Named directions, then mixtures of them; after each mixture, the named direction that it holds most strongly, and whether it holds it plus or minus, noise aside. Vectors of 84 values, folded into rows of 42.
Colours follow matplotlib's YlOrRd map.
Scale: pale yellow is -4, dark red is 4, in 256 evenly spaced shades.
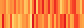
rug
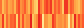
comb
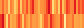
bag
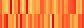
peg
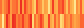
rug, minus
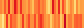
bag, minus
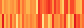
comb, plus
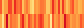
bag, minus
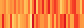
rug, plus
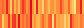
rug, minus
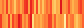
rug, minus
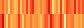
bag, plus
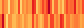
bag, plus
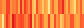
rug, minus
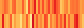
rug, plus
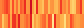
rug, minus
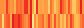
rug, minus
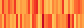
comb, minus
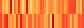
peg, plus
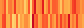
rug, plus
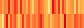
bag, minus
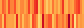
comb, minus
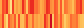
peg, minus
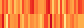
bag, plus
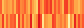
comb, plus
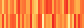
comb, plus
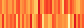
comb, plus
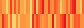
rug, plus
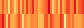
bag, plus
